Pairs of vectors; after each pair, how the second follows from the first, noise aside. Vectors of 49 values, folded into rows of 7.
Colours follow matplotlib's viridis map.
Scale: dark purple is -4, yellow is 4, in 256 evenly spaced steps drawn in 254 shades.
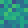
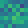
wrapped around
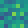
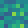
copied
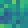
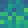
wrapped around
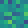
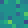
partly zeroed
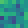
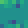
partly zeroed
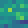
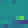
partly zeroed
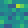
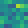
copied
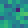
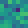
copied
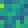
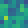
wrapped around
